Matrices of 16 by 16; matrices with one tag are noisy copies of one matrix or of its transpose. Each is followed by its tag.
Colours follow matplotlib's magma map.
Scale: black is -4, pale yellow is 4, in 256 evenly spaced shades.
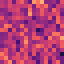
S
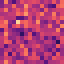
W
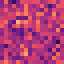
W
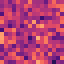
S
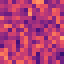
S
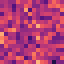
S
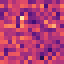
W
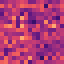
W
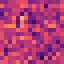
W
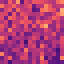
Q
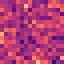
S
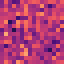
W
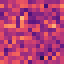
W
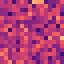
S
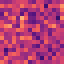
W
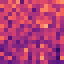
Q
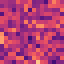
S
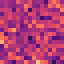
S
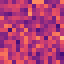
S
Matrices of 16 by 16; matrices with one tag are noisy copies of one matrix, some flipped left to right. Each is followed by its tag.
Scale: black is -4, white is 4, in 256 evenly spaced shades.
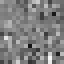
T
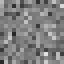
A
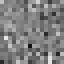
T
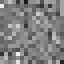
A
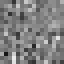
T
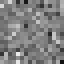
A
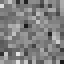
A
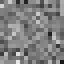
A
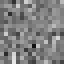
T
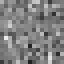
T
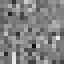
T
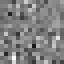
T
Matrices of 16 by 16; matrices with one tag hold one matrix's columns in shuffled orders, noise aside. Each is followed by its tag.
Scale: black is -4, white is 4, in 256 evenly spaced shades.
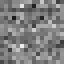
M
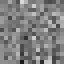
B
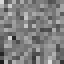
B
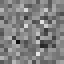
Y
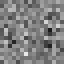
Y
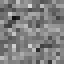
M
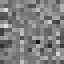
Y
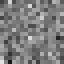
B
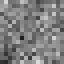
B
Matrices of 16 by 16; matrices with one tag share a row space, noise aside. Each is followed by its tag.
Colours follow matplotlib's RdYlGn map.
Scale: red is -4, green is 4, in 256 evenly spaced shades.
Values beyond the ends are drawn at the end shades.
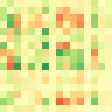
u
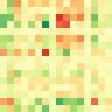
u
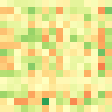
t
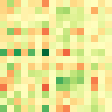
u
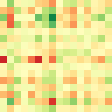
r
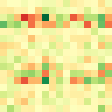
t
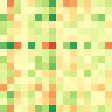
r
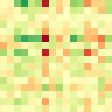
t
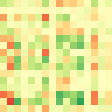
u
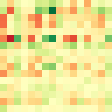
r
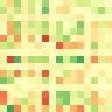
u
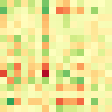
u
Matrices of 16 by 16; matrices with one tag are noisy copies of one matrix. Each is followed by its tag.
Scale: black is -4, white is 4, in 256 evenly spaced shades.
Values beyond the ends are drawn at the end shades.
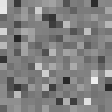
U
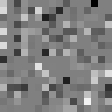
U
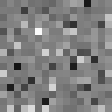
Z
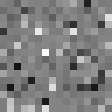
Z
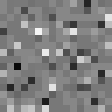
Z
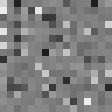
U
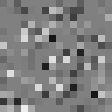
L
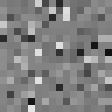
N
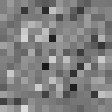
L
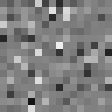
N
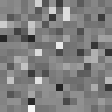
N
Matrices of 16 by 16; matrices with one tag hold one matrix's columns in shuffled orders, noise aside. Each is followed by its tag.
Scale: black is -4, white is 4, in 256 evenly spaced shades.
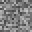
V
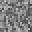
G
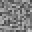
V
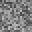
V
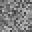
V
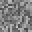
G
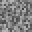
G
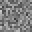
V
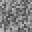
G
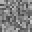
G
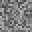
V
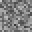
V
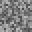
G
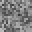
G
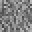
G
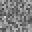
G
